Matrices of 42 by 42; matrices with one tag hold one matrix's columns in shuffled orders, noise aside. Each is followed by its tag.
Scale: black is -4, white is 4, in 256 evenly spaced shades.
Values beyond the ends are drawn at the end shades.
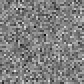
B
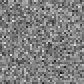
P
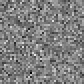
P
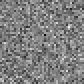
B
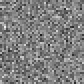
B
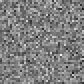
P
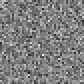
P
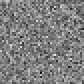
P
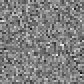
P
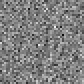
B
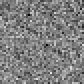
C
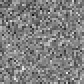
C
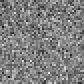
C
